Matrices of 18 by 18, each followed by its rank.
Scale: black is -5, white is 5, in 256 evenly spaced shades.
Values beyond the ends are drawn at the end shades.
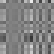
one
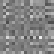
three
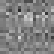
three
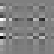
one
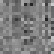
three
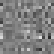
three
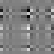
one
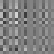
one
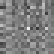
three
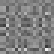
two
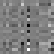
two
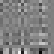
two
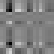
one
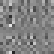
three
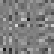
three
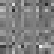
two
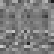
three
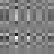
one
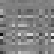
two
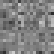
three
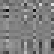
two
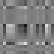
one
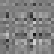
two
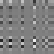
one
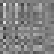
two
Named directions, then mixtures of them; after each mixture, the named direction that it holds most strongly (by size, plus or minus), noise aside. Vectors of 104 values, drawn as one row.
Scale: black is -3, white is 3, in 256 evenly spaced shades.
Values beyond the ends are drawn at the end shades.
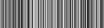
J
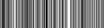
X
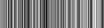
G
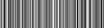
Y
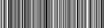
Y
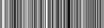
X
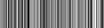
G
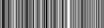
X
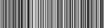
J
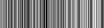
G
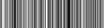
X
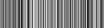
J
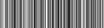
X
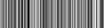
G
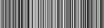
J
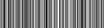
Y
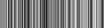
G
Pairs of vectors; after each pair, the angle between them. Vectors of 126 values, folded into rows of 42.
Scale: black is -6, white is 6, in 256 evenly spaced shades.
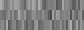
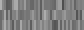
orthogonal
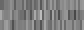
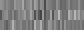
nearly opposite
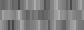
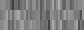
partly aligned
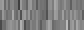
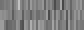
partly opposed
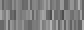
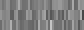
partly aligned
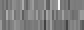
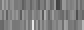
partly opposed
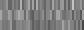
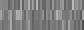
nearly parallel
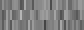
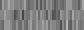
orthogonal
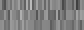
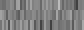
partly aligned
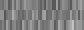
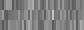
orthogonal
